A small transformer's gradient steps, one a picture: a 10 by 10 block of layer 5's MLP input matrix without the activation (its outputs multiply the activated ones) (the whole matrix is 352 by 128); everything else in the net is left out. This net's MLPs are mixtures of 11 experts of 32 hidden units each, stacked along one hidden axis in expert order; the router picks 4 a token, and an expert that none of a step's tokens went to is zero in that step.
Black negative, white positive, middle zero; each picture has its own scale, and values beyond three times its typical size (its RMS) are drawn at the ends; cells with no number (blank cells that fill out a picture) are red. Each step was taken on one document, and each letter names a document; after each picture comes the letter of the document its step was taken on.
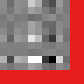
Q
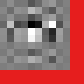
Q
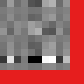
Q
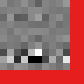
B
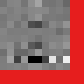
B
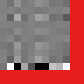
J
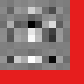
Q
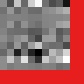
B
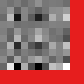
J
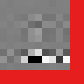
B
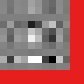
Q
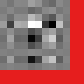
Q
